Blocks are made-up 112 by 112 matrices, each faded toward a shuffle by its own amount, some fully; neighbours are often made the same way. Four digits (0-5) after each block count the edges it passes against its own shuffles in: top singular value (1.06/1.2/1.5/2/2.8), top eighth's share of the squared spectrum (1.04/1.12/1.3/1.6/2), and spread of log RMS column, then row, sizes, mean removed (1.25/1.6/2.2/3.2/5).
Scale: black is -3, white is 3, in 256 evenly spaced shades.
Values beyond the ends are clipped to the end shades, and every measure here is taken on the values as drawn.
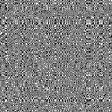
5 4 3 3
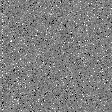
2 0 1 0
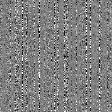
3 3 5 0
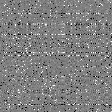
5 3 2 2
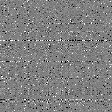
5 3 2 2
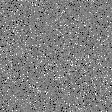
0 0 0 0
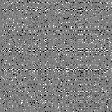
5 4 3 3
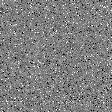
2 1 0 1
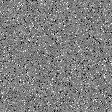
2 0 0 0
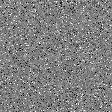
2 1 0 0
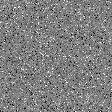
2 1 0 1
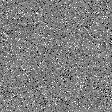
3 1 0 1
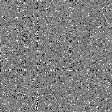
4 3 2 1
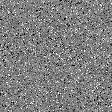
0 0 0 0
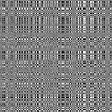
5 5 5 5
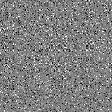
4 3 2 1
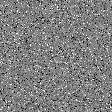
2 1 0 0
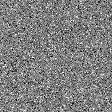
1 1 0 0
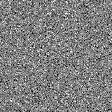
3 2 1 0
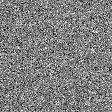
1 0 0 0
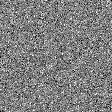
1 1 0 0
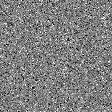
0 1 0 0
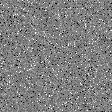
0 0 0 0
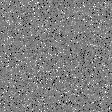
0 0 0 0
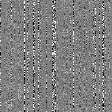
3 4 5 0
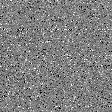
1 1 0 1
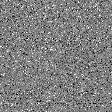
1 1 0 2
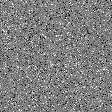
2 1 0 0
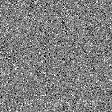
3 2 1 1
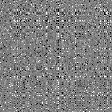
5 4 3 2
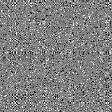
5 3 2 2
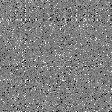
4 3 1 1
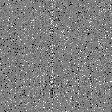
4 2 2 1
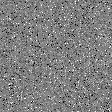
0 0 0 0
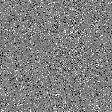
3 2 1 1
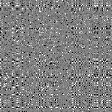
5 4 3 3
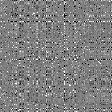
5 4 3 3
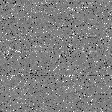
3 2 0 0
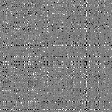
5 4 3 3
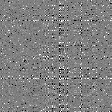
5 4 3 3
